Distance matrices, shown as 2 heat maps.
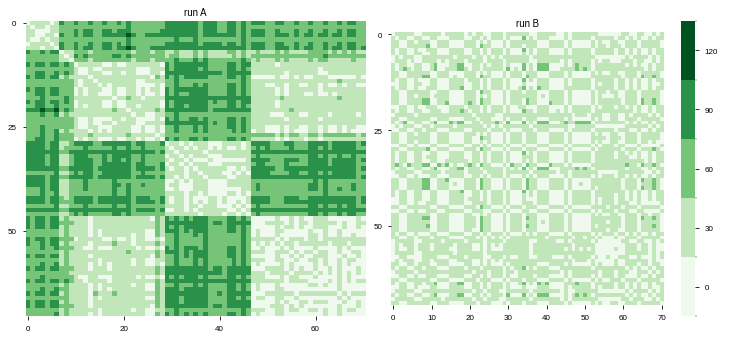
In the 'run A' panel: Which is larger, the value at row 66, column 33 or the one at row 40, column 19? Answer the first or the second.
the first
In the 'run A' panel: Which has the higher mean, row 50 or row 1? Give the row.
1
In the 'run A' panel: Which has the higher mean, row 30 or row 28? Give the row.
30
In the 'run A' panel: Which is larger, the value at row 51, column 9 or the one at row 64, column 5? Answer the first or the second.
the second
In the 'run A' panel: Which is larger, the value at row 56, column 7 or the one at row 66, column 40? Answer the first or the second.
the second
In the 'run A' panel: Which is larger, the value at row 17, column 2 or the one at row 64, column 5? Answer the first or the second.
the first
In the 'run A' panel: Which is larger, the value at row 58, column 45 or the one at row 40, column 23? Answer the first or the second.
the first
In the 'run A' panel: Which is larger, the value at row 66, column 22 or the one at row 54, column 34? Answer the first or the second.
the second
